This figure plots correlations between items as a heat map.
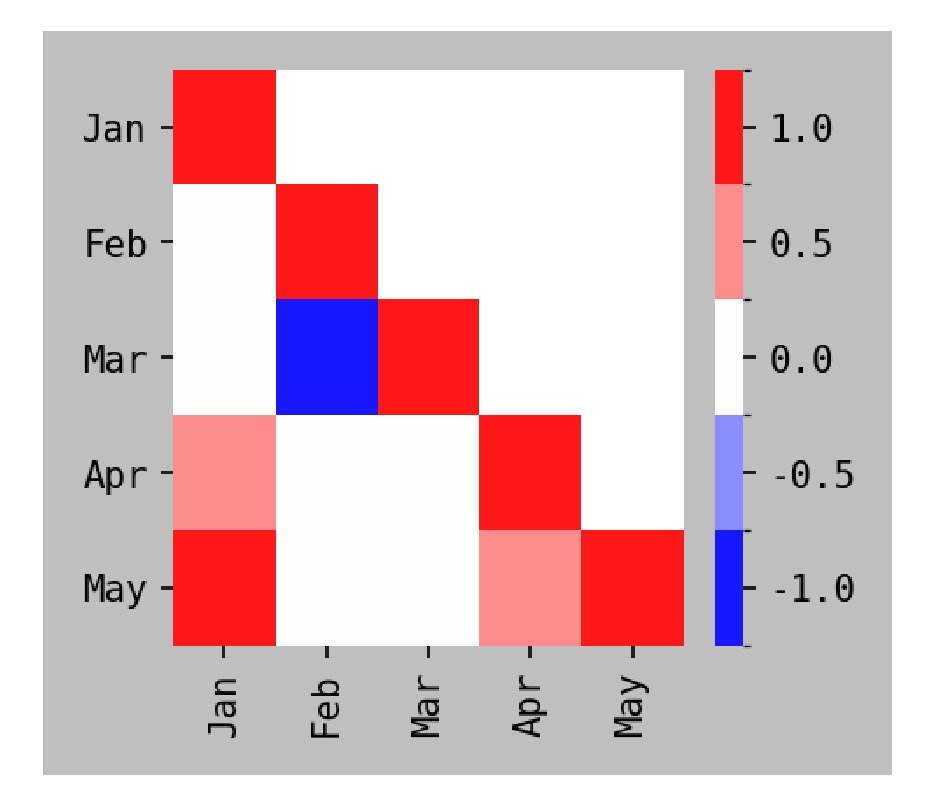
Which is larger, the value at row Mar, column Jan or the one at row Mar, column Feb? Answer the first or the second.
the first
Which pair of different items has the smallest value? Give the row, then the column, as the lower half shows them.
Mar, Feb
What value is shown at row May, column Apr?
0.5
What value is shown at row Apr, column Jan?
0.5
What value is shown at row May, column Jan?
1.0
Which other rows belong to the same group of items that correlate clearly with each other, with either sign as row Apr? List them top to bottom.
Jan, May
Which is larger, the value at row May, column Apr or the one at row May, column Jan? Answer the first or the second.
the second
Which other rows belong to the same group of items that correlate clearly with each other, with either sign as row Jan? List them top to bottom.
Apr, May
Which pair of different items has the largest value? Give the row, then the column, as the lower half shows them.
May, Jan
